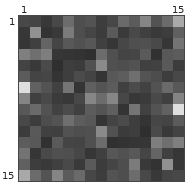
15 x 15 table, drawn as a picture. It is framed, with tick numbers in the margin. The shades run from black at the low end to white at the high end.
Histogram: skewed, a long tail of high values. Average level on the scale: 30%. Symmetry: a half turn. Odd rows or columns: none. Slope: none.
